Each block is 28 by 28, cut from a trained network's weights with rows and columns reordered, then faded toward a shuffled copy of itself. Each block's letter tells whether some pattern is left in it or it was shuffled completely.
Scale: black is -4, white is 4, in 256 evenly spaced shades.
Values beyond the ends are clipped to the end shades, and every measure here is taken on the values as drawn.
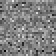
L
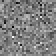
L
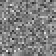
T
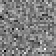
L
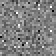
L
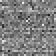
L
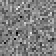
T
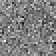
T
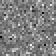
T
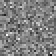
T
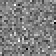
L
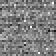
L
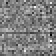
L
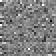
L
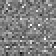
L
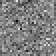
T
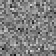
T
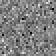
T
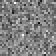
T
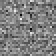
L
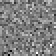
T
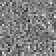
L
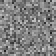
T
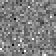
T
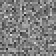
T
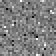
T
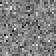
T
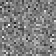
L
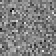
L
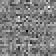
L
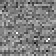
L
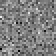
T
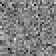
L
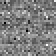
L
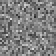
T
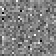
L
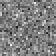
T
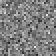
T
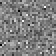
T
